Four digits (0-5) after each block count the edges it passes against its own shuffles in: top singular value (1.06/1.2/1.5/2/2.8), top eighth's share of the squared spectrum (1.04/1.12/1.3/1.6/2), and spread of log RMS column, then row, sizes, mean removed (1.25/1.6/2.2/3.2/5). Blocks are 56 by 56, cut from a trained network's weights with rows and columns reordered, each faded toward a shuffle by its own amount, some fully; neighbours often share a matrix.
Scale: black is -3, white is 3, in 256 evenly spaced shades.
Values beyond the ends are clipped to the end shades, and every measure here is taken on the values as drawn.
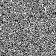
0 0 0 0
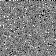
1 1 0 0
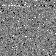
2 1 0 1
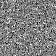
0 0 0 0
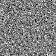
2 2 0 0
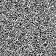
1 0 0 0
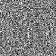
3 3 1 0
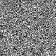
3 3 1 0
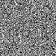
2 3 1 0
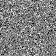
1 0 0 0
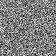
0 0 0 0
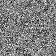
0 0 0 0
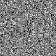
3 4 2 1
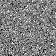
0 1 0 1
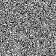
2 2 0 1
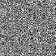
3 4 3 2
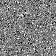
0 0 0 0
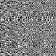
3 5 3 2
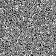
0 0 0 0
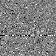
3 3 0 2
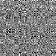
4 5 2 3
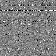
3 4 0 2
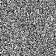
2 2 0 0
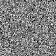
3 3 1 0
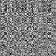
4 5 3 2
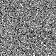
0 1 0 0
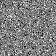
1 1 0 0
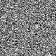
3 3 1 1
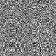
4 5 2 2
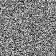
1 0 0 0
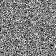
1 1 0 0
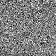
1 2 0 0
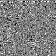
2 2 0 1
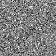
2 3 0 1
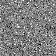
1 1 0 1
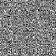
3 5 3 2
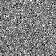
1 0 0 0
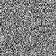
3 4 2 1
